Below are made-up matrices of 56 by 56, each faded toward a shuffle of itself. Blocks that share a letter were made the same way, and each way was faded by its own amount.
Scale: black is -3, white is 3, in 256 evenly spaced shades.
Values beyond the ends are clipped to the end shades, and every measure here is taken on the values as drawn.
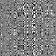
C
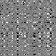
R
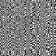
C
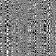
C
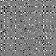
R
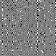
R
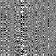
C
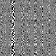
C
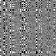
C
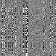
C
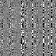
C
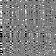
R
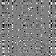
R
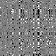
R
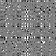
R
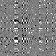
R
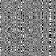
C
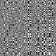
C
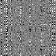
C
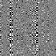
C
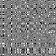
R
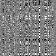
C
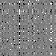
R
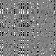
R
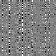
C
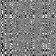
C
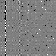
R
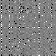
R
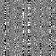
C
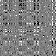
R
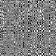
C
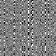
C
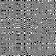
R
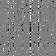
R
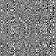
C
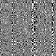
C
